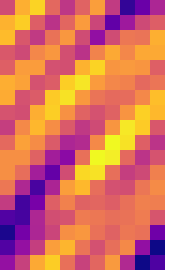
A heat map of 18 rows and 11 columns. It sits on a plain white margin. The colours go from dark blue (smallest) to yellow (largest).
Neither half mirrors the other. The middle right is the ninth with the highest average. Streaks slant up to the right. On average the colour sits 60% of the way up the scale.
